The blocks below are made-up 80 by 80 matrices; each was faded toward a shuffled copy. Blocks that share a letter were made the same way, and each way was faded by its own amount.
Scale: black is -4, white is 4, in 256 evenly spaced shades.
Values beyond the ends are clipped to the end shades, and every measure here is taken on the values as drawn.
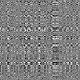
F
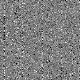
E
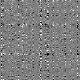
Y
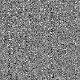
E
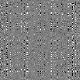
Y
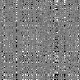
Y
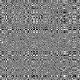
F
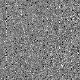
E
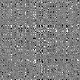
Y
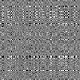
F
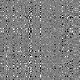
Y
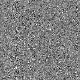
E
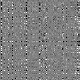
Y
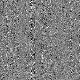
E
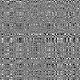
F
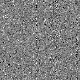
E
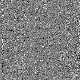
E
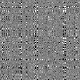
Y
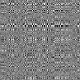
F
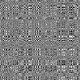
F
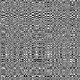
F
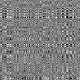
F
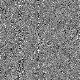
E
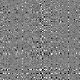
Y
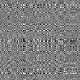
F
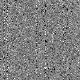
E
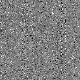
E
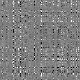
Y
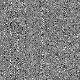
E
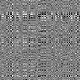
F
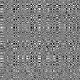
F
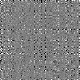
Y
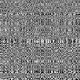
F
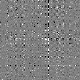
Y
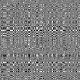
F
